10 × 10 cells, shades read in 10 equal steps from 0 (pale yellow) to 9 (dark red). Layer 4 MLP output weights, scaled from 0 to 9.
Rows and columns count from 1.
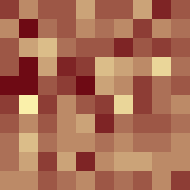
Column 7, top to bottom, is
6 4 8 3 4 1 5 4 3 5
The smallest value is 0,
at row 6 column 2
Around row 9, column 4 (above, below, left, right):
4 5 7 8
